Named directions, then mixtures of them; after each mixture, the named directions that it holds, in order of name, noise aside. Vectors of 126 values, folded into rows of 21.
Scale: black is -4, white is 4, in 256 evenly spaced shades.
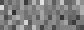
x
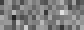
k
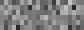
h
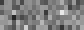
k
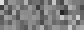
h, k, x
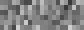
h, x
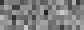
k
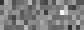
h, k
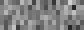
h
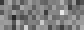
k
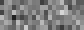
k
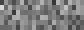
h, x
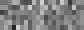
h, k, x
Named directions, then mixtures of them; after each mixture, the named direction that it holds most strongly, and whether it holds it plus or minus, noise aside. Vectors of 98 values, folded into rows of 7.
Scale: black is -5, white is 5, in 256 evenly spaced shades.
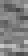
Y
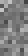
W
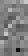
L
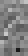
L, plus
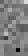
L, plus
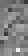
L, minus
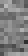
Y, minus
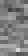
Y, plus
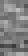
Y, minus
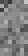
W, minus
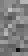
L, plus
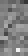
L, minus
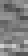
Y, plus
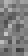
L, plus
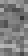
Y, plus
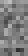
L, plus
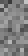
W, minus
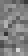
L, minus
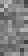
W, plus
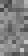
W, minus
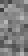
W, minus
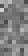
W, plus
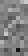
L, plus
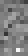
L, minus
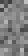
W, minus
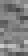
Y, plus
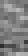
Y, minus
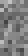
W, plus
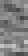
Y, plus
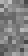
W, plus
